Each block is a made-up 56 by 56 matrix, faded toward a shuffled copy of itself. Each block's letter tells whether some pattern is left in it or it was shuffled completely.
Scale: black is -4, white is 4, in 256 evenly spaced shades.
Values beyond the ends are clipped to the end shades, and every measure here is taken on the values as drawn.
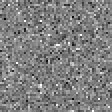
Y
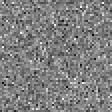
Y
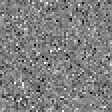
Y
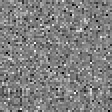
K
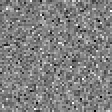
Y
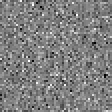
K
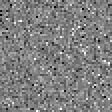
Y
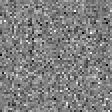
K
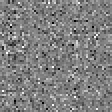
K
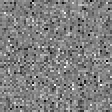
K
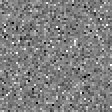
Y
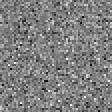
Y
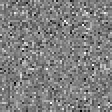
K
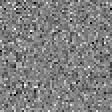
K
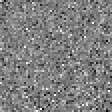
Y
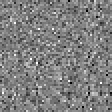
K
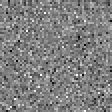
Y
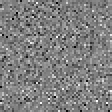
K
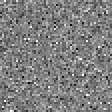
Y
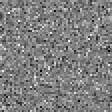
Y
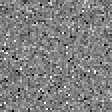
Y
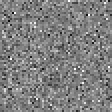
K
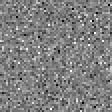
Y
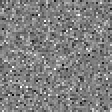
Y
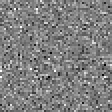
K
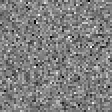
Y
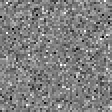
Y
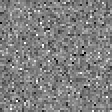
Y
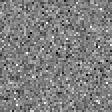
Y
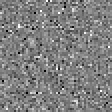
K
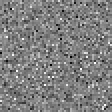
Y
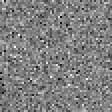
Y
